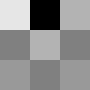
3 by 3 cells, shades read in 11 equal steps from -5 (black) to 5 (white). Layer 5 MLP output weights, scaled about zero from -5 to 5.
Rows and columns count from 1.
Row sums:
1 2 2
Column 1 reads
4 0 1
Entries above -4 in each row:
2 3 3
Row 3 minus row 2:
1 -2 1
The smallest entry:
-5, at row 1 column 2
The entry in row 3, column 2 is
0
